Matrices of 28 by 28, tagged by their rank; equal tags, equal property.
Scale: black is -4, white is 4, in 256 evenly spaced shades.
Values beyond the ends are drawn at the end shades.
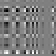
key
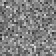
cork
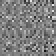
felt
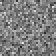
cork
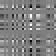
key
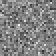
cork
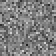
cork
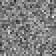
cork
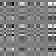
key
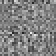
felt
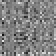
felt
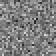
cork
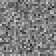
cork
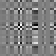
key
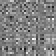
felt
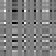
key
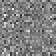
felt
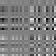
key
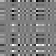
key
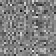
felt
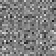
felt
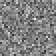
cork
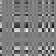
key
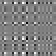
key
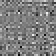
felt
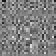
felt
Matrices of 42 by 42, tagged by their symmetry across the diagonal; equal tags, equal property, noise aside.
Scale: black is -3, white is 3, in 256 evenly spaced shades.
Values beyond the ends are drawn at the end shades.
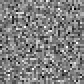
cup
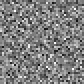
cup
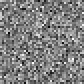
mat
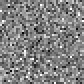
mat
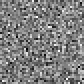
cup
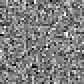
cup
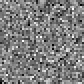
mat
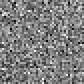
cup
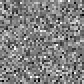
mat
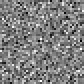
cup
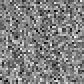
mat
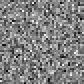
mat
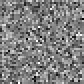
cup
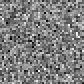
mat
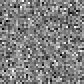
cup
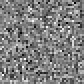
cup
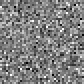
mat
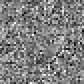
cup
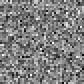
mat
